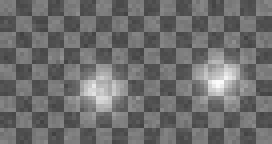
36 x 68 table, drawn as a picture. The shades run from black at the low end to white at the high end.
Slope: none. Ninth with the highest average: middle right. Odd rows or columns: none. Bumps: two.
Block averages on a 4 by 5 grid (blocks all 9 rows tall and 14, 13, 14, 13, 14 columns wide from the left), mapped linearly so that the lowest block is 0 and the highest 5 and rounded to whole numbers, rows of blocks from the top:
0 0 0 0 0 / 0 1 0 1 2 / 0 5 2 3 4 / 0 1 0 0 0
